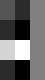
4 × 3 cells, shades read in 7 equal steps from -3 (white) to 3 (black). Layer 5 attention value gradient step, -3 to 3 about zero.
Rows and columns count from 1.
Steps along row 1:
up down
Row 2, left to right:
2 3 0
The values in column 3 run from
0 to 0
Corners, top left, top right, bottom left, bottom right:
1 0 2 0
